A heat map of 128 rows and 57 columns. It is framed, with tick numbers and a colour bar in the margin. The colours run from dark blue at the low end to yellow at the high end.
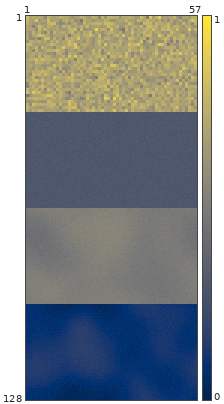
The table splits into 4 rows of 1 panel. Panel 1,1: high, fine-grained. Panel 2,1: low, flat. Panel 3,1: middling, smooth, faint in contrast. Panel 4,1: very low, smooth, faint in contrast.
